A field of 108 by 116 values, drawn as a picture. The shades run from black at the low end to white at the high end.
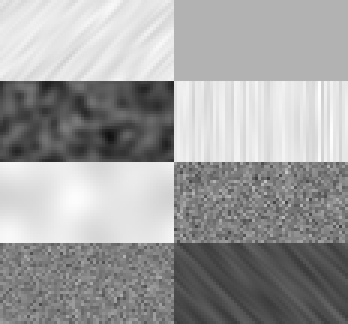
It is made of 4 by 2 panels. Panel 1,1: very high, slanting up to the right, faint in contrast. Panel 1,2: high, flat. Panel 2,1: low, blotchy. Panel 2,2: very high, streaked downward, faint in contrast. Panel 3,1: very high, smooth, faint in contrast. Panel 3,2: middling, fine-grained. Panel 4,1: middling, fine-grained. Panel 4,2: low, slanting down to the right, faint in contrast.
